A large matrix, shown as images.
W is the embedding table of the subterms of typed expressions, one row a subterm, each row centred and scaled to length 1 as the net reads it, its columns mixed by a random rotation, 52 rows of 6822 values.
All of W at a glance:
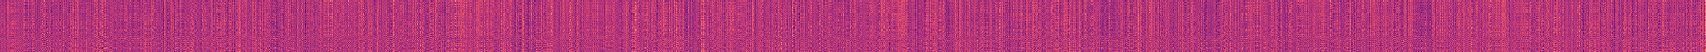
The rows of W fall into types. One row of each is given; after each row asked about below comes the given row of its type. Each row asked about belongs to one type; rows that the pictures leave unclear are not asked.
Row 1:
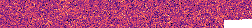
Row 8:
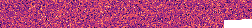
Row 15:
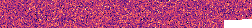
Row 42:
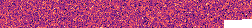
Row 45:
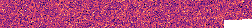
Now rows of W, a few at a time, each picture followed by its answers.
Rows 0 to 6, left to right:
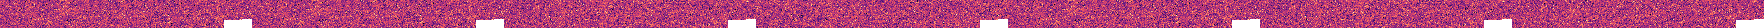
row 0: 1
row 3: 15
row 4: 1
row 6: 8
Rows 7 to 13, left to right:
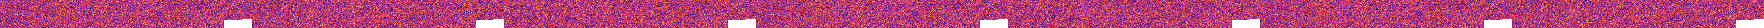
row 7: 45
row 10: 45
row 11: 15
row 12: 45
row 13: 8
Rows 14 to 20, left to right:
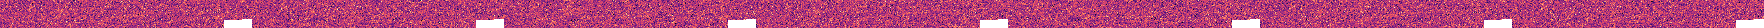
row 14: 8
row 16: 1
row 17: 8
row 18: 1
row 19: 8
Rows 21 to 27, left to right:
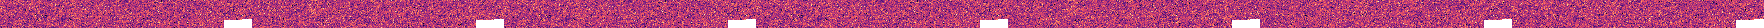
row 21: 15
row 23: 15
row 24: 15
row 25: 1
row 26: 45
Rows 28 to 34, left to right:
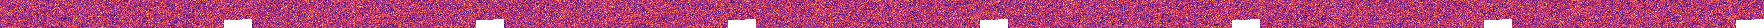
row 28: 42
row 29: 8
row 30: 8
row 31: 45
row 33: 15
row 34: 1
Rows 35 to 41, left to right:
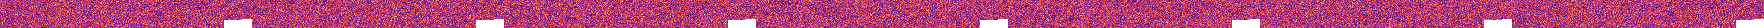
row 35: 45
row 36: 1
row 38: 8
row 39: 15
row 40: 42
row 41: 45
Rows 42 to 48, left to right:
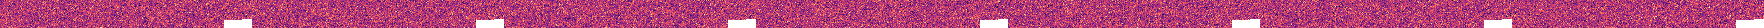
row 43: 15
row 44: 42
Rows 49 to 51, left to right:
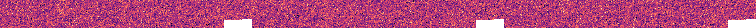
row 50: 15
